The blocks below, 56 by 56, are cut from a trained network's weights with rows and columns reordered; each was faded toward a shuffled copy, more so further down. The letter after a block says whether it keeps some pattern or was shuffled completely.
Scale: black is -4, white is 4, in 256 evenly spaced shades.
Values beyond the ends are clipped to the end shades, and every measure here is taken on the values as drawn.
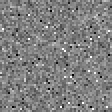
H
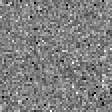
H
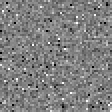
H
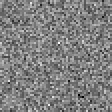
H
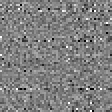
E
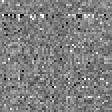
E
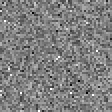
H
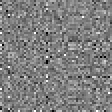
E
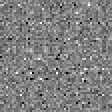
E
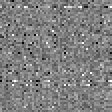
E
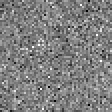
H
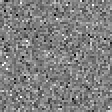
H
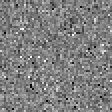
H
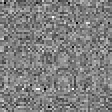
E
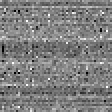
E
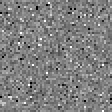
H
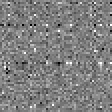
E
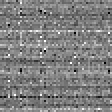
E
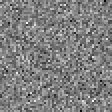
H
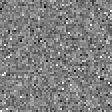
H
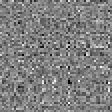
E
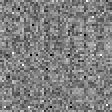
E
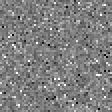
H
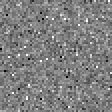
H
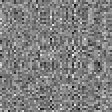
E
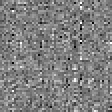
E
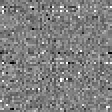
E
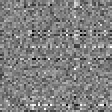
E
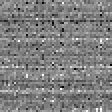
E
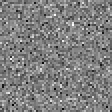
H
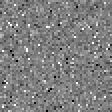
H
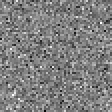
H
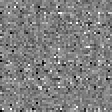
E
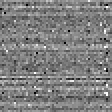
E
